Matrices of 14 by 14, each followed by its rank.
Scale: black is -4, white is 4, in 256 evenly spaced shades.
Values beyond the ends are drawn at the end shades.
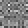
three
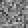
full rank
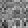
three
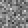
full rank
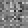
three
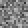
full rank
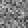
full rank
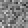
full rank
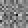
three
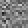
three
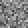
full rank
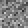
full rank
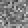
full rank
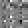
three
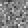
full rank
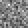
full rank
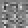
three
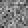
full rank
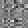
three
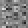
three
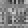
three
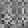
three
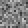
full rank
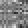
three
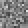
full rank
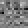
three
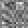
three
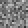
full rank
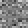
three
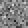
full rank
